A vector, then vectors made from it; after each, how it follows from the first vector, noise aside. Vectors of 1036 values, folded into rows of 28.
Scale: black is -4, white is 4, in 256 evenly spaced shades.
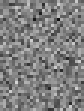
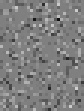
partly zeroed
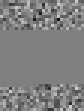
partly zeroed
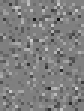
partly zeroed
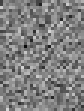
wrapped around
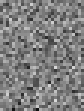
wrapped around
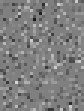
partly zeroed
